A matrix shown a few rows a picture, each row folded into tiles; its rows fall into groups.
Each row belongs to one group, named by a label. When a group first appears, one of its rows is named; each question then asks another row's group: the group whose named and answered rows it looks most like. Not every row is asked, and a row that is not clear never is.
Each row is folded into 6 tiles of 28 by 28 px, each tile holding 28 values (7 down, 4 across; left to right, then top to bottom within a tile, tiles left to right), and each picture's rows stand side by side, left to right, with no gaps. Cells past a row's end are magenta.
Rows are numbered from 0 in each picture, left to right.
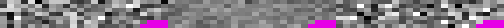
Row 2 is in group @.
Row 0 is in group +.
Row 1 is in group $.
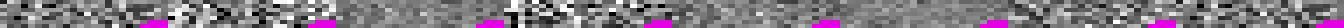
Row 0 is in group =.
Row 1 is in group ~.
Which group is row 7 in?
=
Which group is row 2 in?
$
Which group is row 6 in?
@
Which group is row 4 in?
$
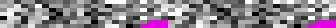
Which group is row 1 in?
~
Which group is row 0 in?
~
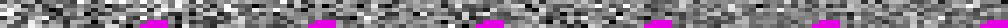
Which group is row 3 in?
=
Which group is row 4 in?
+
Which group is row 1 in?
+
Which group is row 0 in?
~
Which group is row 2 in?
=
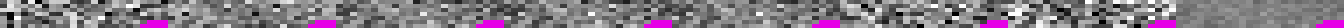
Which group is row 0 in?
+
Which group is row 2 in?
$
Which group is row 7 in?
$
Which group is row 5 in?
=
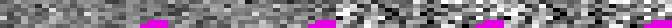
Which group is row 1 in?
$
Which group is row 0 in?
$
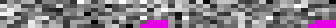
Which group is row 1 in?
+
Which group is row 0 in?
~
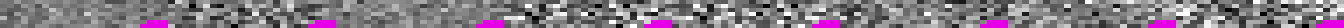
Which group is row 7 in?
~
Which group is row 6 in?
~
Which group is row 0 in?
$
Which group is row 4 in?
@
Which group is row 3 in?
@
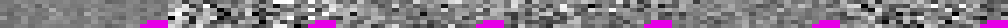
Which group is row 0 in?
$
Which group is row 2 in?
~
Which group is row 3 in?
+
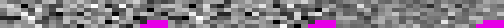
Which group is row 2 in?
@
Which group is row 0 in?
=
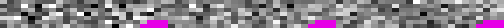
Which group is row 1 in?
@
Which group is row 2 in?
~
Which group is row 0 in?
@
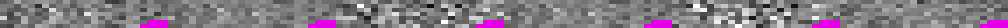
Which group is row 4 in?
@
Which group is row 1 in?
$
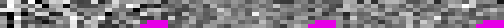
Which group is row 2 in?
+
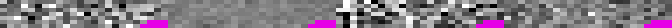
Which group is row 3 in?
$
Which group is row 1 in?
$
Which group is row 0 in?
@
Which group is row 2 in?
+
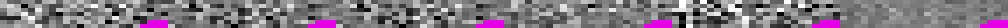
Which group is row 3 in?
+
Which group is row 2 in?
=
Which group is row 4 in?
+
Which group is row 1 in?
=
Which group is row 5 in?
$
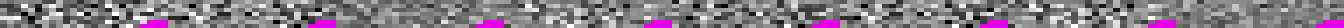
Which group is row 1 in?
=
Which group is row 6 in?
@
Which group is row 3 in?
@
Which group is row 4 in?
=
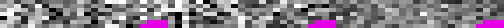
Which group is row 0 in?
~
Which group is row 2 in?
$
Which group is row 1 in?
+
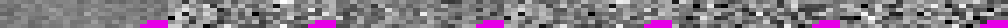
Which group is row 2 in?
$
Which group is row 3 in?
~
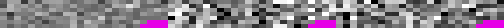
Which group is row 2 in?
+
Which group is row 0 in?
+
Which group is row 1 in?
~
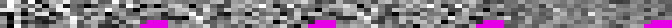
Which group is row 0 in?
+
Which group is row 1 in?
=
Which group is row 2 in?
=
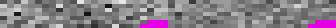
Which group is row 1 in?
+
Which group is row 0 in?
~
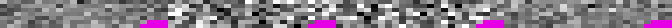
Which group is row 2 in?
@
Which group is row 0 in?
$
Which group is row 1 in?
~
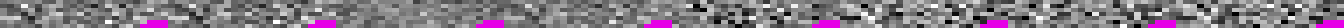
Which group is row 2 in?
$
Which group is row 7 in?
=
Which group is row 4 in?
=
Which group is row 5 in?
=
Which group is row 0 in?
@
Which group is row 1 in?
@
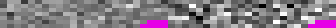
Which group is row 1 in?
@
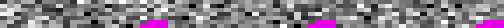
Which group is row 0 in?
~
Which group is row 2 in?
@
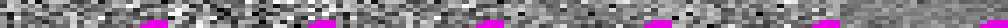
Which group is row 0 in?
+
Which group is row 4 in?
~
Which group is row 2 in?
+
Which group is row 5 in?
$
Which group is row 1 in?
~
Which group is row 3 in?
~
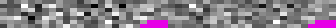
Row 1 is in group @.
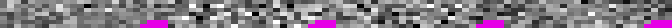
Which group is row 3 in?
$
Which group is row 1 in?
@
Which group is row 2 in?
=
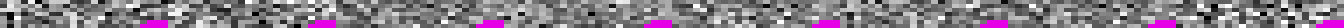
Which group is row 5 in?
+
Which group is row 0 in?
+
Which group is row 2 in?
@
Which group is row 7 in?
@
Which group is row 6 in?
@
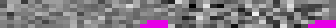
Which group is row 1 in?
=
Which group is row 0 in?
+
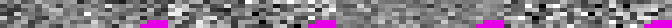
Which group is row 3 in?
@
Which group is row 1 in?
~
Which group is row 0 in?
$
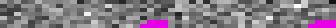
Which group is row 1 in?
+
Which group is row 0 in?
$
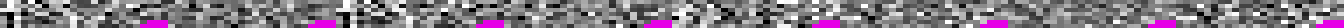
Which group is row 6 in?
@
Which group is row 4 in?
~
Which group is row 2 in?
+
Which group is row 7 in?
@
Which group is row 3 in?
=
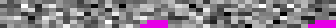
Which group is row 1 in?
=
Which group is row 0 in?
@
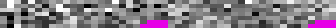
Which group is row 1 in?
~
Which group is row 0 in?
+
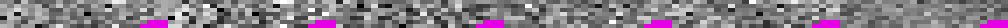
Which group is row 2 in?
=
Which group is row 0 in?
~
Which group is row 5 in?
$
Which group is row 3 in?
@
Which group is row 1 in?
~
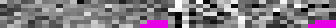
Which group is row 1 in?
+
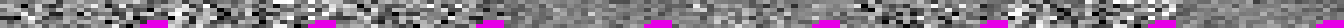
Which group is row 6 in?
~
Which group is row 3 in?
$
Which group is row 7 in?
$
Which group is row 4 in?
@
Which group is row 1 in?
~
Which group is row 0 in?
=
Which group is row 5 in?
=
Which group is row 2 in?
=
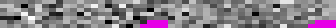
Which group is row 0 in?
=
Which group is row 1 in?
~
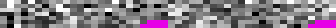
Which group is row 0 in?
+
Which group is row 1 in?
~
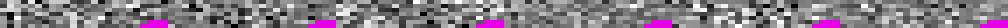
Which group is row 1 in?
=
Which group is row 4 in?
@
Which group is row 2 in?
~
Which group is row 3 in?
+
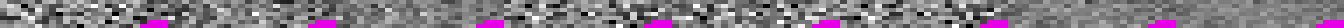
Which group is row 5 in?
=
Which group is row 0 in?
=
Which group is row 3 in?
=
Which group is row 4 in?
@
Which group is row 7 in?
$
